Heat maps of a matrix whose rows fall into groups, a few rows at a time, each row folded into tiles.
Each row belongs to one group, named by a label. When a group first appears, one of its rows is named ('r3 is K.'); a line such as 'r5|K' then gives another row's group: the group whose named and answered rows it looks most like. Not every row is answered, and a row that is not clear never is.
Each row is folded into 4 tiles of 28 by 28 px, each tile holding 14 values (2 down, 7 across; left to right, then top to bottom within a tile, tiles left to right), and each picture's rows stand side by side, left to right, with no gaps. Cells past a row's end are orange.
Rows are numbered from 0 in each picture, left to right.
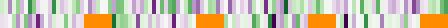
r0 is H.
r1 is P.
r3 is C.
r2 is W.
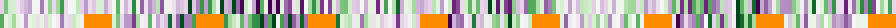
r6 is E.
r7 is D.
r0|P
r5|E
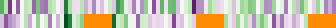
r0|E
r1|P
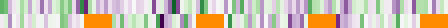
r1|W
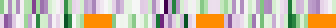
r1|W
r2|E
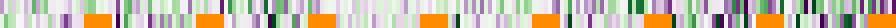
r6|W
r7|H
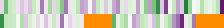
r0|P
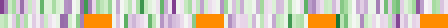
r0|D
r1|D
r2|E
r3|P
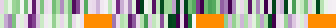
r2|W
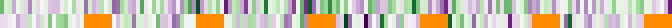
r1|D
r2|D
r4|P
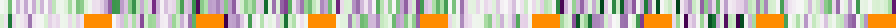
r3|D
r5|D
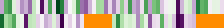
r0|P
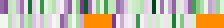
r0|D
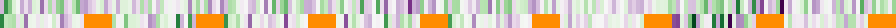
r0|P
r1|H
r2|P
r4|P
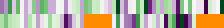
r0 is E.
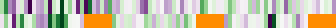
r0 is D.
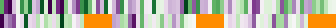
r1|D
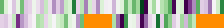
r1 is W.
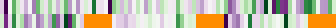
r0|H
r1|E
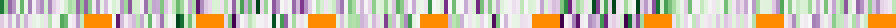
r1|E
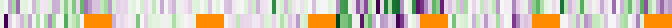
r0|E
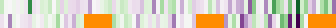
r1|P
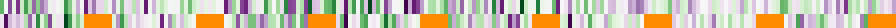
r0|E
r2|D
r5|C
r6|D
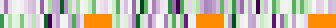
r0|W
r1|H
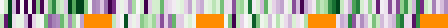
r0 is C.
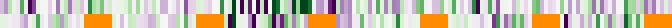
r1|W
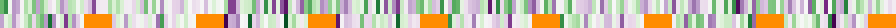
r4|P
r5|P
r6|D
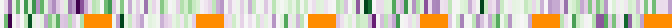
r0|C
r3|H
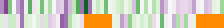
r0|D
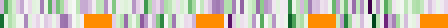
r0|P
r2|E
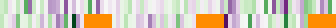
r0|W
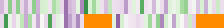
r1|E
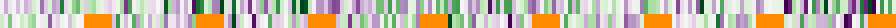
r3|D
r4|P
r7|D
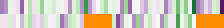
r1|E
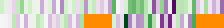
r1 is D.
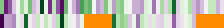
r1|P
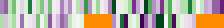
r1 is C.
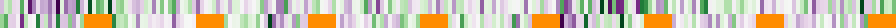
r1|P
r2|W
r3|E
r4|H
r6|H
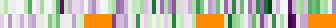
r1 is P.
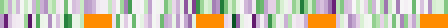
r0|E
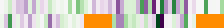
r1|W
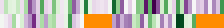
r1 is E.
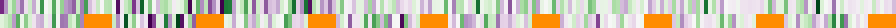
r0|D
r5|H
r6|C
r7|C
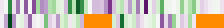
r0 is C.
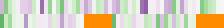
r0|P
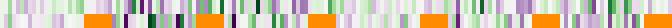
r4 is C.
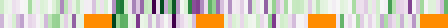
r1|P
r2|W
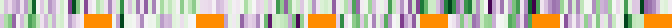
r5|E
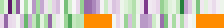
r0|E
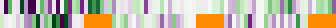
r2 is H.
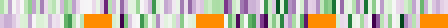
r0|E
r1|C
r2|D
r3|H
